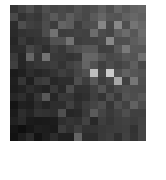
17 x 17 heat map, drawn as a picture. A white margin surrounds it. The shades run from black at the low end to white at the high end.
The bottom left is the ninth with the lowest average. There is an overall slope up to the top right. No regular stripes run through it. Values change most from cell to cell in the middle right. The values are skewed, with a long tail toward high values.
